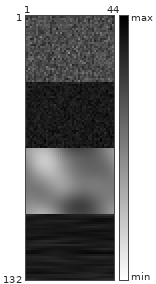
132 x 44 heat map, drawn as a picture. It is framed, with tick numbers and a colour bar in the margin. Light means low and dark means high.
The table splits into 4 rows of 1 panel. Panel 1,1: high, fine-grained. Panel 2,1: very high, fine-grained, faint in contrast. Panel 3,1: middling, smooth, strong in contrast. Panel 4,1: very high, streaked across, faint in contrast.
